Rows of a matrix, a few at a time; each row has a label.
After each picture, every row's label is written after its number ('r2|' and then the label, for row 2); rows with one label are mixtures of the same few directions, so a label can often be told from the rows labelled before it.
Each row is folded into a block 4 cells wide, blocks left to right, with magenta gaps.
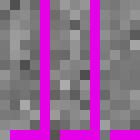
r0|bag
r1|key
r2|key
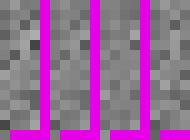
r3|key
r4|key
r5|key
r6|key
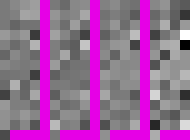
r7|key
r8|key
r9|key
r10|key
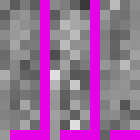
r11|bag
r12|bag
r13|bag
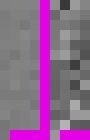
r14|key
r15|bag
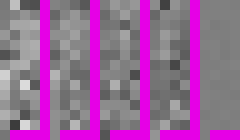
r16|bag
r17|bag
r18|key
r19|bag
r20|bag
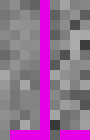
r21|bag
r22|key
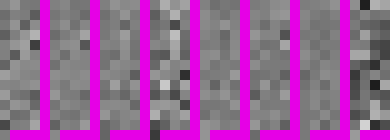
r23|key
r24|key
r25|key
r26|key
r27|key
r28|key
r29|bag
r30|bag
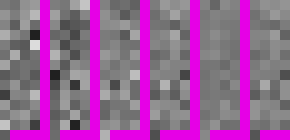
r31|key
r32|bag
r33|key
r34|key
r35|bag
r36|key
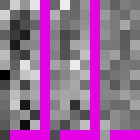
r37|bag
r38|bag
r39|key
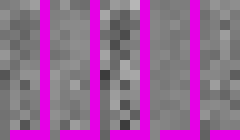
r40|bag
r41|bag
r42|bag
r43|key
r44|key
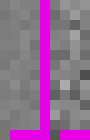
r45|key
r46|key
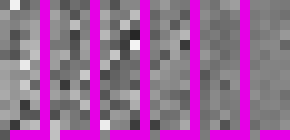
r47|bag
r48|key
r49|key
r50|key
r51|bag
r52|key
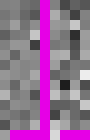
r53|key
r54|key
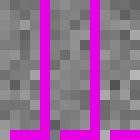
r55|key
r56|key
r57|key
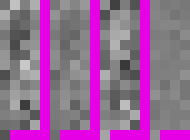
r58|bag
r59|bag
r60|bag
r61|key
